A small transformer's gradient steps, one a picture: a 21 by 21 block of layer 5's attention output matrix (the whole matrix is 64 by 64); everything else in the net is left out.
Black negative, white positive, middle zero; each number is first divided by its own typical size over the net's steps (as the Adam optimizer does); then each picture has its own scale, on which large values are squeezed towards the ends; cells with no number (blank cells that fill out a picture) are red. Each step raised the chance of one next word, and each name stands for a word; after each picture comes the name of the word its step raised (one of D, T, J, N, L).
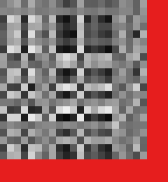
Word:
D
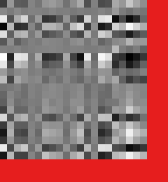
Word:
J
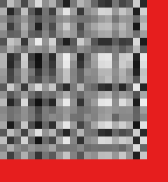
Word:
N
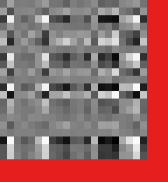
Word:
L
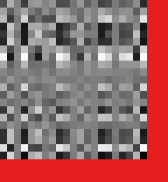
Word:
J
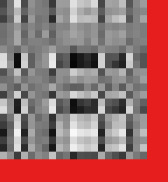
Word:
D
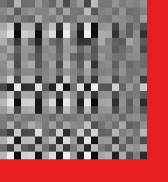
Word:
N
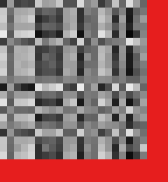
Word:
N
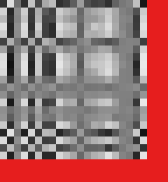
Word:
N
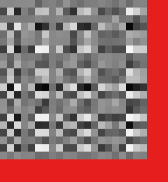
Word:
D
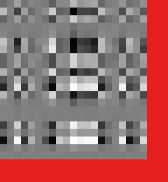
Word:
L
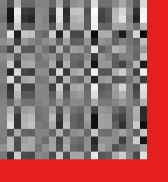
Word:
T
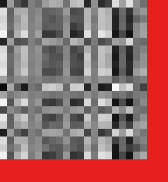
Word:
N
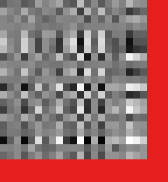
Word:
L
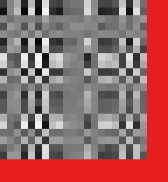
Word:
T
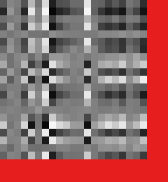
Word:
T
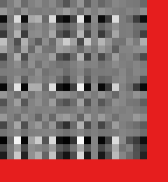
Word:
L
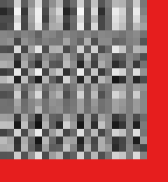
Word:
T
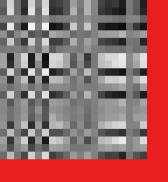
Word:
T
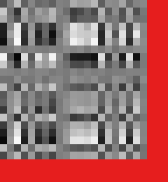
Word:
J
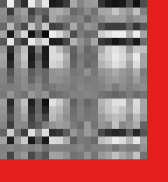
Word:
N
